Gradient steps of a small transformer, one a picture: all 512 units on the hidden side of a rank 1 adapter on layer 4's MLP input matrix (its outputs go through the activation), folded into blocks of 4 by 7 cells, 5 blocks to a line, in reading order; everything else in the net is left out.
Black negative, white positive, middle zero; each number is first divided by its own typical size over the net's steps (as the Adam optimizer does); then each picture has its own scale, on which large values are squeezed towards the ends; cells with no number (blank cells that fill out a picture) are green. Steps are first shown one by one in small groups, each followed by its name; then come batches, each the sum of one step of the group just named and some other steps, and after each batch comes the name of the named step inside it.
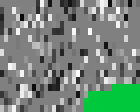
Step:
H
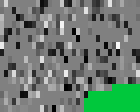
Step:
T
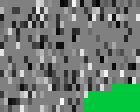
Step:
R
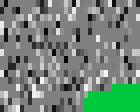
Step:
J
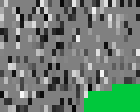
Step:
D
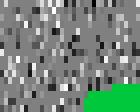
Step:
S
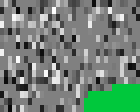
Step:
S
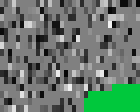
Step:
D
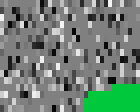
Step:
T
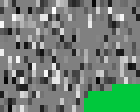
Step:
S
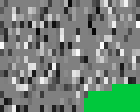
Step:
T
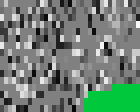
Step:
D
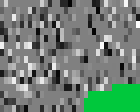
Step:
T
